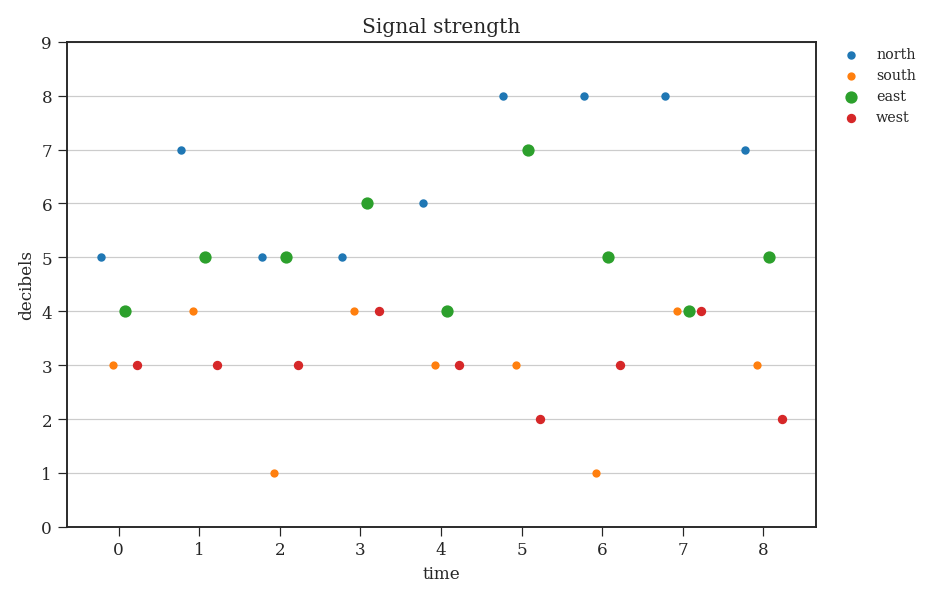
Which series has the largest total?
north
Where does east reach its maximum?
5
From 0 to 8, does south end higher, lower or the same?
the same
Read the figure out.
Title: Signal strength
x-axis: time, ticks 0 1 2 3 4 5 6 7 8
y-axis: decibels, ticks 0 1 2 3 4 5 6 7 8 9
Legend: north, south, east, west
Values:
north: 5 7 5 5 6 8 8 8 7
south: 3 4 1 4 3 3 1 4 3
east: 4 5 5 6 4 7 5 4 5
west: 3 3 3 4 3 2 3 4 2
